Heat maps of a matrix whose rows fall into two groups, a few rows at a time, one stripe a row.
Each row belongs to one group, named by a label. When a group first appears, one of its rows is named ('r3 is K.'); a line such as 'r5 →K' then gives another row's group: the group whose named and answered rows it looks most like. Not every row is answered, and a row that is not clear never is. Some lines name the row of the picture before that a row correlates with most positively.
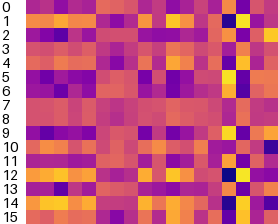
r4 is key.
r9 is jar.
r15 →key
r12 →key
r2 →jar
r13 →jar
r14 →key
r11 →jar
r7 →key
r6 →jar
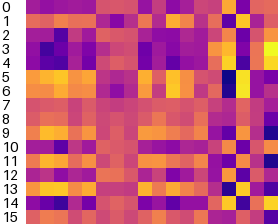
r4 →jar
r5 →key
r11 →key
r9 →key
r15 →key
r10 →jar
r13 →key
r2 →jar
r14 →jar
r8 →key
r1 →key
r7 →key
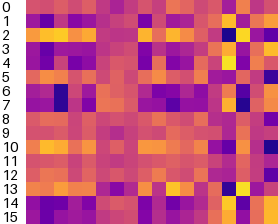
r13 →key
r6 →jar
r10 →key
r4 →jar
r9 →key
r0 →key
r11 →key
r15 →jar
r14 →jar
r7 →jar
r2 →key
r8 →key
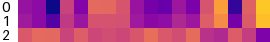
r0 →jar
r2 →key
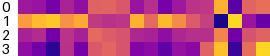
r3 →jar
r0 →jar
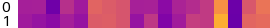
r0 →jar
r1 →jar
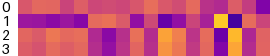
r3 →key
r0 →key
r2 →key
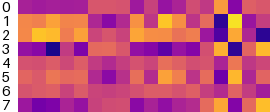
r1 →key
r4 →key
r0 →jar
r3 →jar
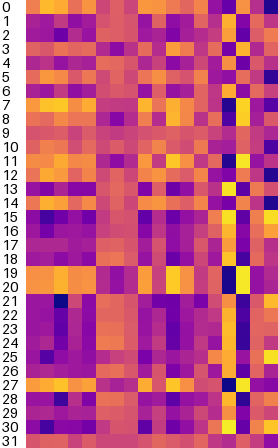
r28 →jar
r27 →key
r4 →jar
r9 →key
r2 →jar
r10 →key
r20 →key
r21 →jar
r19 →key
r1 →jar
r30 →jar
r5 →key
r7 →key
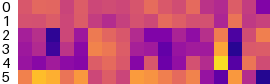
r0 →key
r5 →key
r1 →key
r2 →jar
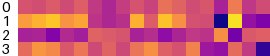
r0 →key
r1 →key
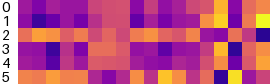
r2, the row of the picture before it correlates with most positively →3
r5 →key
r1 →jar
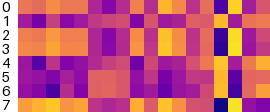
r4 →jar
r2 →key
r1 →jar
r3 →key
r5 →jar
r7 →key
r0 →key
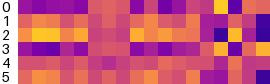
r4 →key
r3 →jar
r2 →key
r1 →key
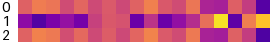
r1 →jar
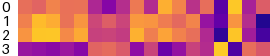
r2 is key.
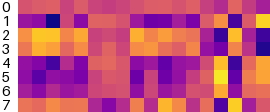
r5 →jar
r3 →key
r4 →jar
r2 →key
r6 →jar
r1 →jar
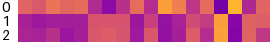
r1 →jar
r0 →key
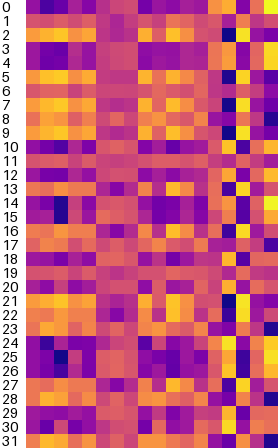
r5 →key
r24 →jar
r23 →key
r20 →jar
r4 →jar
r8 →key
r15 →jar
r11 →key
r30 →jar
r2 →key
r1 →key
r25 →jar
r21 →key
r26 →jar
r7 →key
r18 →jar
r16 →key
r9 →key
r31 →key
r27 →key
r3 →jar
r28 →key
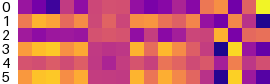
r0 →jar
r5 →key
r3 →key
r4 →key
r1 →key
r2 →jar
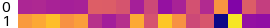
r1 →key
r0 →jar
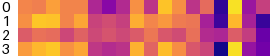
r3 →key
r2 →key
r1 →key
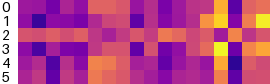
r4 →jar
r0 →jar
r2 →key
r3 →jar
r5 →jar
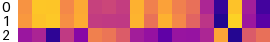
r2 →jar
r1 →key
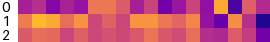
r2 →key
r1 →key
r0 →jar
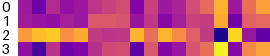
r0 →jar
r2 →key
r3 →jar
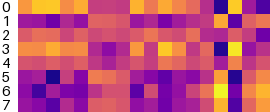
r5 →jar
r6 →jar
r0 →key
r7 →jar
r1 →jar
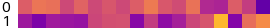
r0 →key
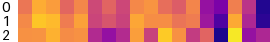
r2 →key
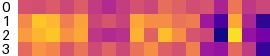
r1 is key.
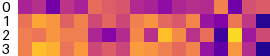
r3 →key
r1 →key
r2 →key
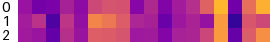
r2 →jar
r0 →jar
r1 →jar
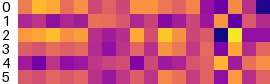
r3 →key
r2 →key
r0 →key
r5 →key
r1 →jar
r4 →jar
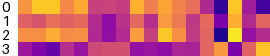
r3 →jar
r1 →key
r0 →key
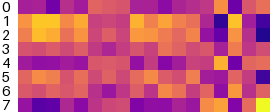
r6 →key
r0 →jar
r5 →key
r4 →jar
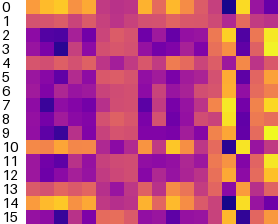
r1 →key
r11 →jar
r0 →key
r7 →jar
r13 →key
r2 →jar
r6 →jar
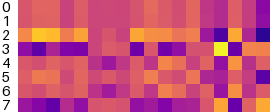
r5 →key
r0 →key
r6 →key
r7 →jar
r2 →key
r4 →key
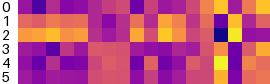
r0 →jar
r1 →key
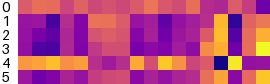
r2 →jar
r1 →jar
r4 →key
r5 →jar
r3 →jar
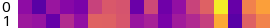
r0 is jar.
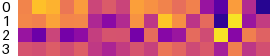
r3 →key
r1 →key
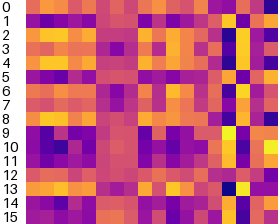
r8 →key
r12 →key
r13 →key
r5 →jar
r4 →key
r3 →key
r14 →jar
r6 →key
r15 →jar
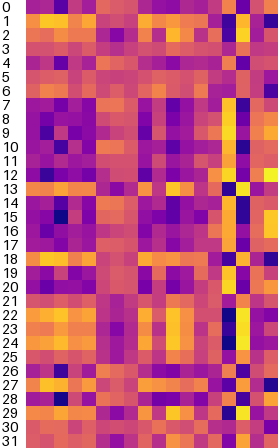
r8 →jar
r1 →key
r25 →key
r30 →key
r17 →jar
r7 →jar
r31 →key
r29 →key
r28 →jar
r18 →key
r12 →jar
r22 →key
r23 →key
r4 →jar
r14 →jar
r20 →jar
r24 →key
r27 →key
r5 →key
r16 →jar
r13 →key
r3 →key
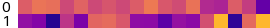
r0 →key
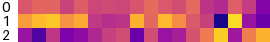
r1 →key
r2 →jar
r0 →key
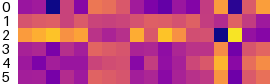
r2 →key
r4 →jar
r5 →jar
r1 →key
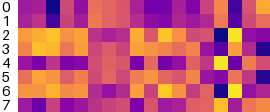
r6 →key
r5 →key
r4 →jar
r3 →key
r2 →key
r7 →jar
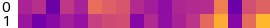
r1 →jar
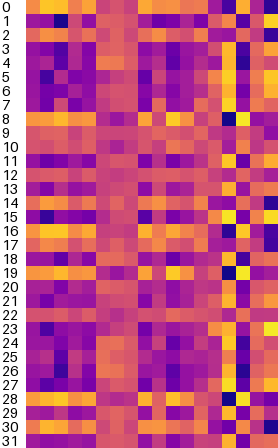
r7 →jar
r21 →jar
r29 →jar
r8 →key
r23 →jar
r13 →jar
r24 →jar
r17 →key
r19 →key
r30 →key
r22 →key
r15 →jar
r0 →key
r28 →key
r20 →jar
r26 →jar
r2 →key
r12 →key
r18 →jar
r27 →jar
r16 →key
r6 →jar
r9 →key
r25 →jar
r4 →jar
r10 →key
